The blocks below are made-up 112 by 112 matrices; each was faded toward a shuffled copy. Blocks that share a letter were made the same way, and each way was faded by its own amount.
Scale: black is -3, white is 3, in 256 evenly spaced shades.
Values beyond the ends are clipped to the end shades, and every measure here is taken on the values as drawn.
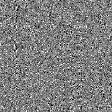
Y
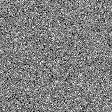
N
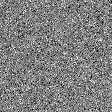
N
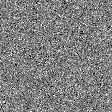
N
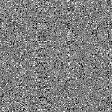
Y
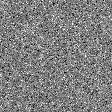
N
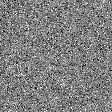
N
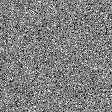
N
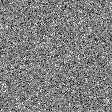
N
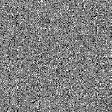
Y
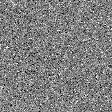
N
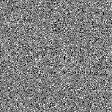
Y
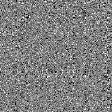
Y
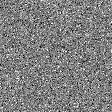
N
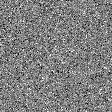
N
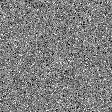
N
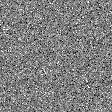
N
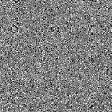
Y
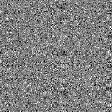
Y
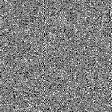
Y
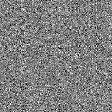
Y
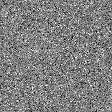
N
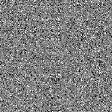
Y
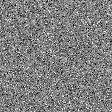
N
